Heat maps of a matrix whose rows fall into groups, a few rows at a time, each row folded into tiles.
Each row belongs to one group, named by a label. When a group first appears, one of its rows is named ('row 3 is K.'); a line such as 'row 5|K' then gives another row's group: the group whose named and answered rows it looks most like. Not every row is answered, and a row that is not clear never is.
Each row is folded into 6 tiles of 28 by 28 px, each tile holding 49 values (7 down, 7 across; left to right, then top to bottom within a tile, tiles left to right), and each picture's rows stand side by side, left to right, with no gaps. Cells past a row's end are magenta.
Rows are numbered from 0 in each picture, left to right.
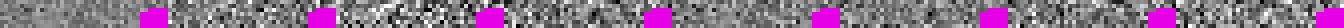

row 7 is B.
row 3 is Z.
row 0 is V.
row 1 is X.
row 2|X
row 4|V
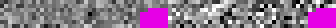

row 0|Z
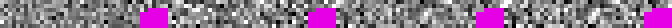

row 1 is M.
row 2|B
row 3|B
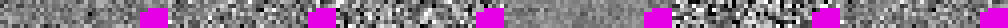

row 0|Z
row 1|X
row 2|B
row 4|M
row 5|X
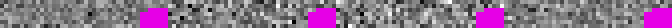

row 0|Z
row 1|V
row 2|B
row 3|V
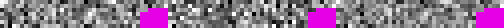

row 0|B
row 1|M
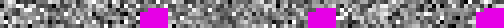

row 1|M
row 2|X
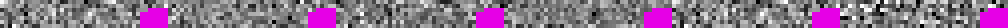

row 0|B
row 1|X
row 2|Z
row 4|B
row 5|M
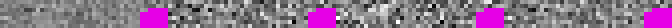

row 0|V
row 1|V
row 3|V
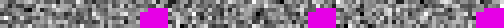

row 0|V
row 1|Z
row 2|B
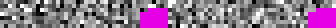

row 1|B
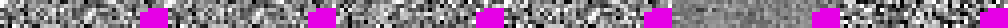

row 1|B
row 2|X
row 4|V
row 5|M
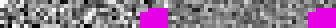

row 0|B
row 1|V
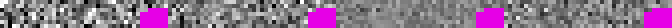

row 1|X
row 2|V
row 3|M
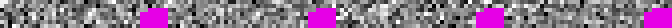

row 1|B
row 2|X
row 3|M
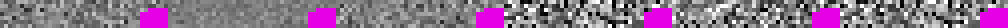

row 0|V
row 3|M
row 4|X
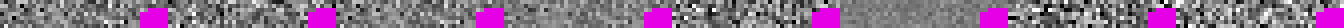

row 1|Z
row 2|V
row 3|V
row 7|B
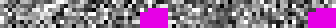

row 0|X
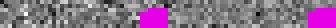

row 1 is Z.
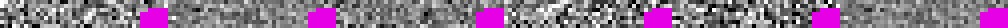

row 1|V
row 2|Z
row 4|M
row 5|V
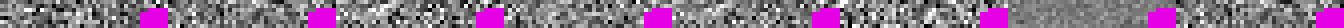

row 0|M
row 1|Z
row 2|X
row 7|Z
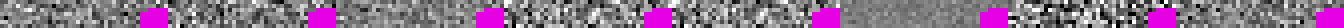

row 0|M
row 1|Z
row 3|B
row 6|M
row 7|V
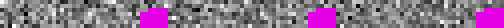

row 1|V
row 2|V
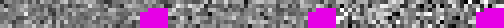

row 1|M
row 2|X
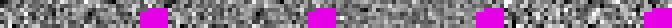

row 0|Z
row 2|V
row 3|B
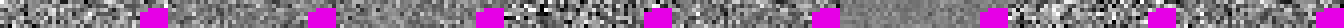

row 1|Z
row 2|V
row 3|M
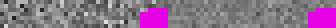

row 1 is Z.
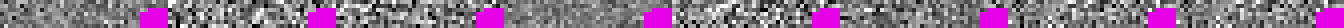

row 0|V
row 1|B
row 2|M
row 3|Z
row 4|X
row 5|M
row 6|X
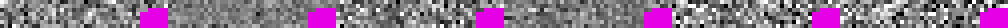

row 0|B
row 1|Z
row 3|M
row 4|M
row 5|X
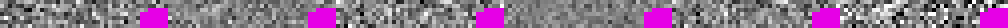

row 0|V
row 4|B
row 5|X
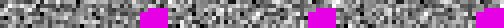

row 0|M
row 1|B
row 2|B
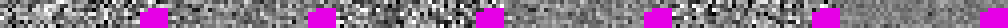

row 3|V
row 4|M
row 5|Z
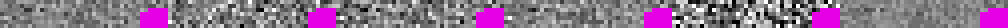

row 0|V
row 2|V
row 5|V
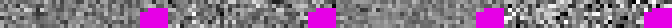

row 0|M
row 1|Z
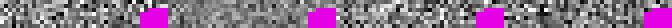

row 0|X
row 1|X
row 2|X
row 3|M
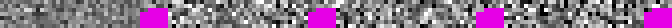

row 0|M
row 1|M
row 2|B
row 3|M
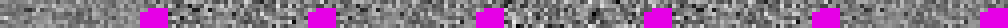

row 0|V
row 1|V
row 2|V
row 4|V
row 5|V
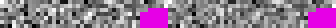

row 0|B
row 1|B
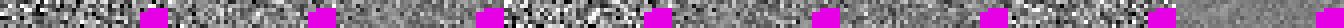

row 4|V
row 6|M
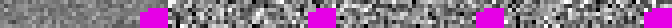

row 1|B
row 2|M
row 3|X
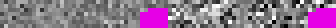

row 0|V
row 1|X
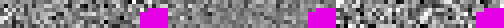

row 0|X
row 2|B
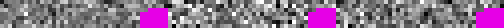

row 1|M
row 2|Z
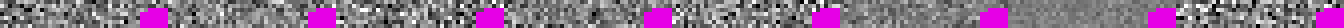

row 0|V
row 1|B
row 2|M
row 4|X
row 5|Z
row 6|Z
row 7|M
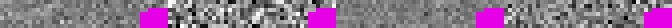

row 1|B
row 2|Z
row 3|X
